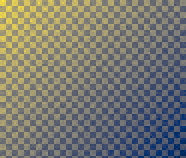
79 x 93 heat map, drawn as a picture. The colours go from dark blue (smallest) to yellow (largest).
Ninth with the highest average: top left. Slope: up to the top left. Grain: checkered. Average level on the scale: 50%. Ninth with the lowest average: bottom right. Lone odd cells: none.
